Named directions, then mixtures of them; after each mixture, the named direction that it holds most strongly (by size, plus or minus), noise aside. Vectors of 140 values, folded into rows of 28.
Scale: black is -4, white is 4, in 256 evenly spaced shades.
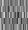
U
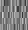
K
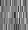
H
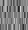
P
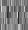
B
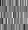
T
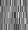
H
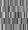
U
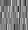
K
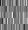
T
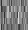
B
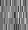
H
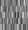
U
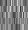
P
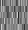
B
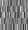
U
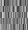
K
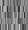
P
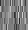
H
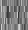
B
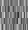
U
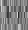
B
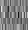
U
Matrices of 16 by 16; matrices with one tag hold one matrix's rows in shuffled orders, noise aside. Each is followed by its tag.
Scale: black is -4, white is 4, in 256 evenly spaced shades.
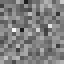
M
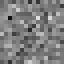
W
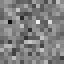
W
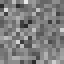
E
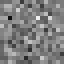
W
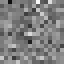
W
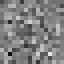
W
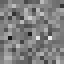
W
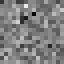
E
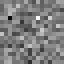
W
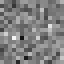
M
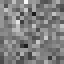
E
